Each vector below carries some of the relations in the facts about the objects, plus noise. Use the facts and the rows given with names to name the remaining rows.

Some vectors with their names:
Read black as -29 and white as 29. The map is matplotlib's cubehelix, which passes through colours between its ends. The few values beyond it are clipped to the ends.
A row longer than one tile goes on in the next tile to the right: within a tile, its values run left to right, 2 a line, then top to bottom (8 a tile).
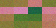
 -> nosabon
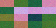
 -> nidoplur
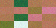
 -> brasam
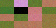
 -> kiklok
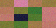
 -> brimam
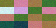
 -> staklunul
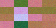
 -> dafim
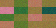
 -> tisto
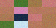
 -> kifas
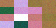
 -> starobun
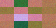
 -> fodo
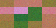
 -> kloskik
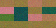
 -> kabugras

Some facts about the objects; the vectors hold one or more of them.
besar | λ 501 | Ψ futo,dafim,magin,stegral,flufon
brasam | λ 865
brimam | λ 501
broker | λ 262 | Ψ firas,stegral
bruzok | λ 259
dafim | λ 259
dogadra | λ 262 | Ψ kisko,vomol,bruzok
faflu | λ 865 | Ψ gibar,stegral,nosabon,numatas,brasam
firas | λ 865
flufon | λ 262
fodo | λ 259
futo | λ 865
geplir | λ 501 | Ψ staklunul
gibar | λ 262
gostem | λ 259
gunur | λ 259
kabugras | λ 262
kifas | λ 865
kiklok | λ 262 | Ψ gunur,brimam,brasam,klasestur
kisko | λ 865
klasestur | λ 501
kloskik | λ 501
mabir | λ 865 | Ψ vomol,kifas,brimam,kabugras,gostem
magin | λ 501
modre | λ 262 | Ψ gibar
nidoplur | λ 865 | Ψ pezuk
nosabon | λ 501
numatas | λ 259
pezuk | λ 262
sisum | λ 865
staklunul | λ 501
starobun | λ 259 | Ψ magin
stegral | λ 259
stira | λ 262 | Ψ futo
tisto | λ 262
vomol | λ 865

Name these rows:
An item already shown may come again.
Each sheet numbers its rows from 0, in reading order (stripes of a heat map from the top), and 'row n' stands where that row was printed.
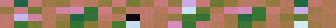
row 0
numatas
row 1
kloskik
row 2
vomol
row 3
magin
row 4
kloskik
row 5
firas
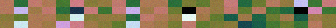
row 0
firas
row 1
broker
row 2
sisum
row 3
modre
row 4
pezuk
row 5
dogadra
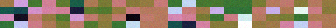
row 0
mabir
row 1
gibar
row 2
vomol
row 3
geplir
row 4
faflu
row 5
futo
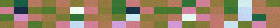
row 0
gibar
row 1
futo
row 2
broker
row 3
stegral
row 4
besar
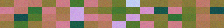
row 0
klasestur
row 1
dafim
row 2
stira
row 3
flufon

